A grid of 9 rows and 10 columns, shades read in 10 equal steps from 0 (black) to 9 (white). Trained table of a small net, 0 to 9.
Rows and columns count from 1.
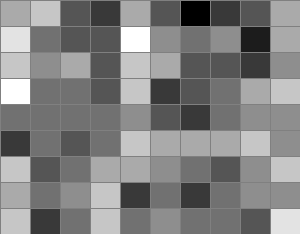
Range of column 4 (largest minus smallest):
5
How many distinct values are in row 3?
5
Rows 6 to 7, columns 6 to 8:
6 6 6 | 5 4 3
